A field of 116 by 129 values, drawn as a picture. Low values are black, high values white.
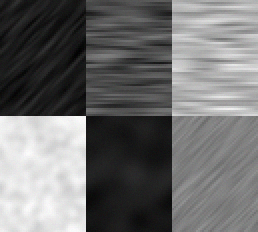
It is made of 2 by 3 panels. Panel 1,1: very low, slanting up to the right, faint in contrast. Panel 1,2: low, streaked across. Panel 1,3: high, streaked across. Panel 2,1: very high, blotchy, faint in contrast. Panel 2,2: very low, smooth, faint in contrast. Panel 2,3: middling, slanting up to the right, faint in contrast.
